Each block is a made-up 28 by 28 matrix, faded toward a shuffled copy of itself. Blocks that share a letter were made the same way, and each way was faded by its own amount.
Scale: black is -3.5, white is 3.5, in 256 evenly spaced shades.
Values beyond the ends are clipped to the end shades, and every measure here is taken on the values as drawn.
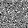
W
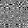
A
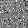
W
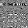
A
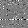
A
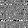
A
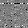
A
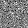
W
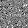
W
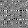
A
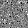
W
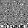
A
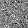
W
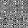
A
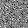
W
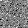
W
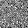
W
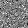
W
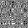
A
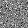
W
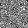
W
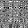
A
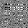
A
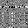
A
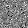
W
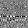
A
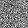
W
